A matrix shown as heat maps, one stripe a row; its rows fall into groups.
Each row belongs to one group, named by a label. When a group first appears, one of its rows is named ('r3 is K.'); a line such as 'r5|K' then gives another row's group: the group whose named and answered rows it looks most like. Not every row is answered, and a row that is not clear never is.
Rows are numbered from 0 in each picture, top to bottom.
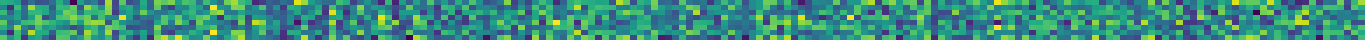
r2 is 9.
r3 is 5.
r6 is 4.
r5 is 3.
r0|5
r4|3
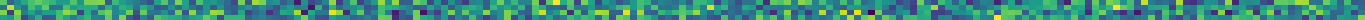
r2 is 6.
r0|3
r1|9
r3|5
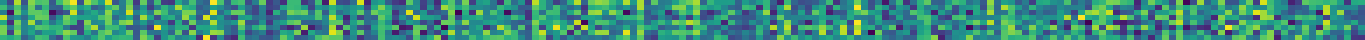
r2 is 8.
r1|6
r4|6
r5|3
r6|6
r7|9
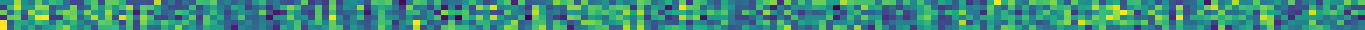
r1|8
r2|4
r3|9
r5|6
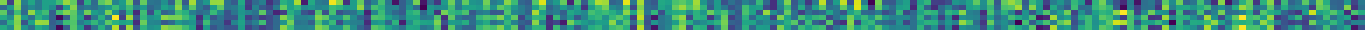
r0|6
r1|6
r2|4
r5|8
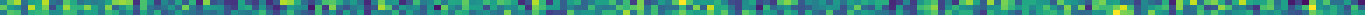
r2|4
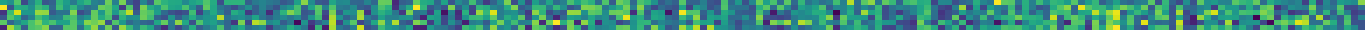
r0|5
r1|8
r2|8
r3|9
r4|3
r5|9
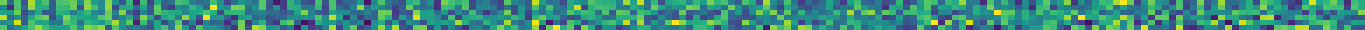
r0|4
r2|5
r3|9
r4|4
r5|3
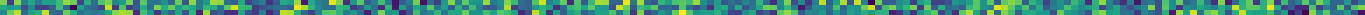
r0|6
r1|5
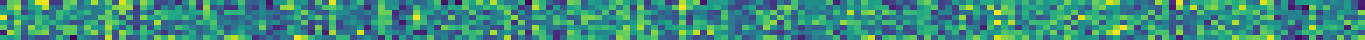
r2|5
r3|8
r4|3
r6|9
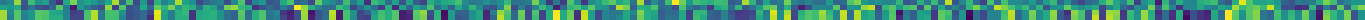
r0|4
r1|5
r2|3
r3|3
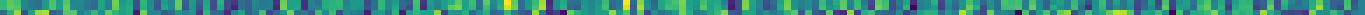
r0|6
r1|6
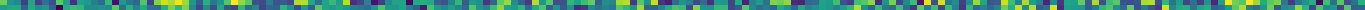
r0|5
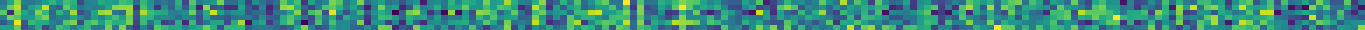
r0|6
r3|8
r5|5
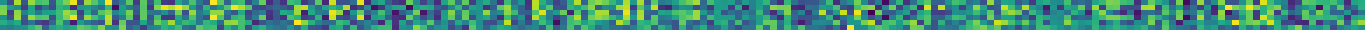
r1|5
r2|6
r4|5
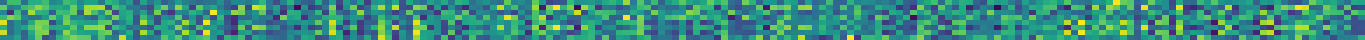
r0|4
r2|4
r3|6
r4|9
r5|3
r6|9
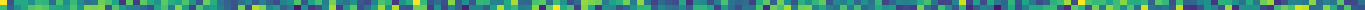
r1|3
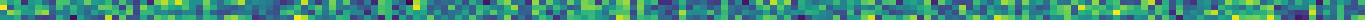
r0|5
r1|8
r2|8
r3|5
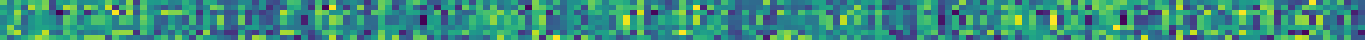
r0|8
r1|9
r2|8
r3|9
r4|9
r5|9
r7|3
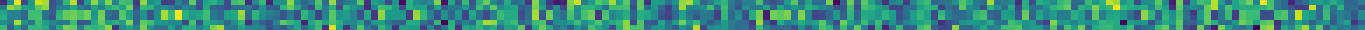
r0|4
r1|8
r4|8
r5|9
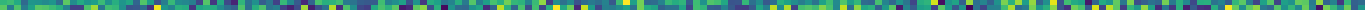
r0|9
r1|3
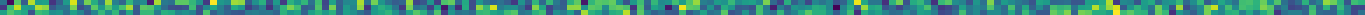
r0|4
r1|8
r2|8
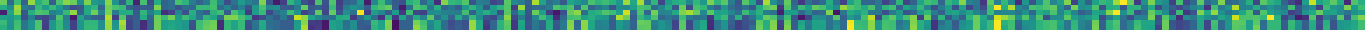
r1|3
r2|4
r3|5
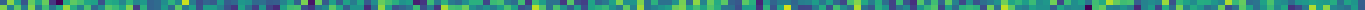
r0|9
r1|6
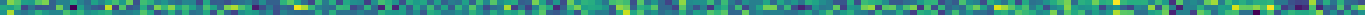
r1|5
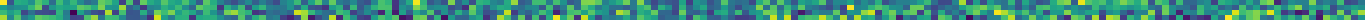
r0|8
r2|5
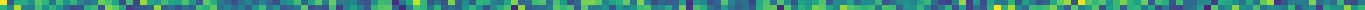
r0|8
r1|3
